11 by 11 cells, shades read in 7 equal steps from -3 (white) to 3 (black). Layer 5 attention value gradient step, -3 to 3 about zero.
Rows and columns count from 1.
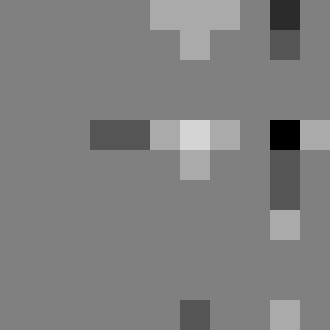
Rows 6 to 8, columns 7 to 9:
-1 0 0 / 0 0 0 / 0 0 0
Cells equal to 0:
102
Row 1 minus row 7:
0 0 0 0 0 -1 -1 -1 0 1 0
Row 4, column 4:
0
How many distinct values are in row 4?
1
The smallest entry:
-2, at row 5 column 7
